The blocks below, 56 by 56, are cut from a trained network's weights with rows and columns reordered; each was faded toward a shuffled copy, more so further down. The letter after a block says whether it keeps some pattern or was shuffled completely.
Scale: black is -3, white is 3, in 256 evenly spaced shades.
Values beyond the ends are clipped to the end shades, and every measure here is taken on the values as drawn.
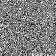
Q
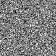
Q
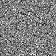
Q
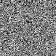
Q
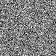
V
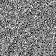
Q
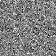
Q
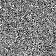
V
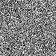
V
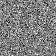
V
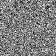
V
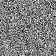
Q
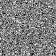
Q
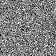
V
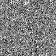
Q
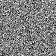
V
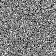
V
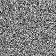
V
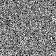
Q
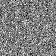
V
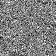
V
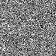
Q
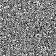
V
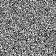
Q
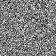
Q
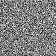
V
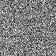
V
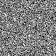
V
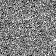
V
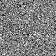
Q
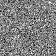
V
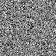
Q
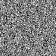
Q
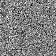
Q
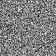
V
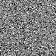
Q
